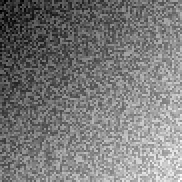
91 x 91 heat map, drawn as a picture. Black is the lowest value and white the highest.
Ninth with the highest average: bottom right. Slope: up to the bottom right. Histogram: bell-shaped. Grain: fine. Odd rows or columns: none.
